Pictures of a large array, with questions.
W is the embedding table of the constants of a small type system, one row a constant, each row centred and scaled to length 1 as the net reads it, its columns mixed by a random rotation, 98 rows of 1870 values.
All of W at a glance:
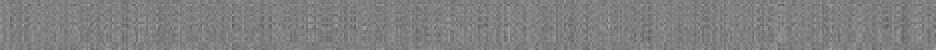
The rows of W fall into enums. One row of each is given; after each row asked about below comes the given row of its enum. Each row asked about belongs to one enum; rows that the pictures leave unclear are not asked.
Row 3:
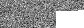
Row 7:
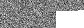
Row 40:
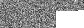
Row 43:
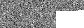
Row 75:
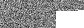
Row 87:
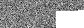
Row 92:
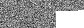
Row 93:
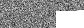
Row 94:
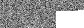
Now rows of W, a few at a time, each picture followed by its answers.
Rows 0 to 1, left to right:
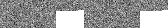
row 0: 43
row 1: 7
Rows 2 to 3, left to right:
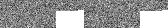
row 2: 87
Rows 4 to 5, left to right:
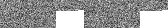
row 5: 3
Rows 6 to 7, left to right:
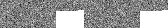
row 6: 43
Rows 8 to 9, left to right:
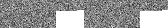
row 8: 93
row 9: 87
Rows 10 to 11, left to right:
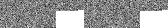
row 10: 87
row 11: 94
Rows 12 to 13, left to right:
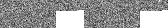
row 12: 93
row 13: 40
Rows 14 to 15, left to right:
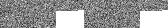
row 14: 3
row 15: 75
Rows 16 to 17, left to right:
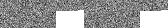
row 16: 7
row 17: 93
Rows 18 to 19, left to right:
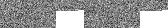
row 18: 75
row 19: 3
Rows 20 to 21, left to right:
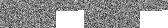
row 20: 40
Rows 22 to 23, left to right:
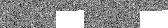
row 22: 43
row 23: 92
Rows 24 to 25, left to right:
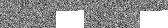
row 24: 7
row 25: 43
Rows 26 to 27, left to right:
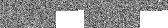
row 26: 94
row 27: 40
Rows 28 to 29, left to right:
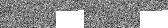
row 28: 3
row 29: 3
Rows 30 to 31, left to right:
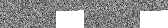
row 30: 7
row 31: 93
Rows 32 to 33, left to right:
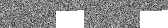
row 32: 93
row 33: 87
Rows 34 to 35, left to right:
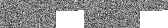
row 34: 40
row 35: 75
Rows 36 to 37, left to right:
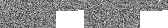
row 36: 75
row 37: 40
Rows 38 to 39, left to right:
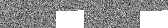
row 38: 75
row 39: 7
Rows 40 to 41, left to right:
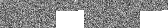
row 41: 7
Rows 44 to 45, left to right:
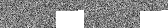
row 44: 87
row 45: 93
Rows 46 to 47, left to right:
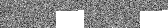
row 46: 3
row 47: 94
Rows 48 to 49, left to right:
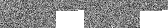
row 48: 75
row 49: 87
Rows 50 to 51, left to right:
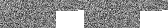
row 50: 75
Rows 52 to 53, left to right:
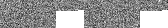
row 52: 75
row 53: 40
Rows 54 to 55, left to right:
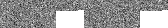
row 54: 43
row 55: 40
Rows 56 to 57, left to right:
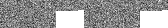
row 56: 92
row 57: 40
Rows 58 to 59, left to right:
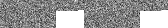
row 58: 40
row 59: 93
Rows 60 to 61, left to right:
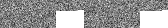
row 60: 93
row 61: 3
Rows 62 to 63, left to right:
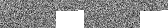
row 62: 75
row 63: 93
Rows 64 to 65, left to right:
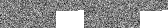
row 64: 7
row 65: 3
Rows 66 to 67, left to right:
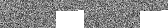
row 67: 93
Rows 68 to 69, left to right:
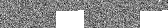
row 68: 7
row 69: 40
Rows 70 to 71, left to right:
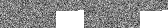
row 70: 7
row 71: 3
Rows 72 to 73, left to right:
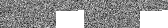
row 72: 3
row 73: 75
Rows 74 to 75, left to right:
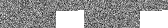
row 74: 7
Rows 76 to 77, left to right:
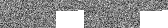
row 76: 75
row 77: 3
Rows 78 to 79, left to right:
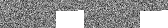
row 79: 93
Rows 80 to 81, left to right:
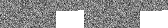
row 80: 7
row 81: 7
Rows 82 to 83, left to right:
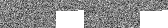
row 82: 75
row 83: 3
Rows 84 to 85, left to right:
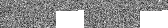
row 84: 3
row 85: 40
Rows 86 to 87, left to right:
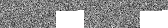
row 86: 93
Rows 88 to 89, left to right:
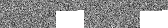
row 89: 87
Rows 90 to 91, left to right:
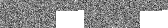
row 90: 40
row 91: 94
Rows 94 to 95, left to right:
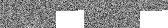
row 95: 75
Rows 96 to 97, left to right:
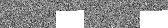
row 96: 93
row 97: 87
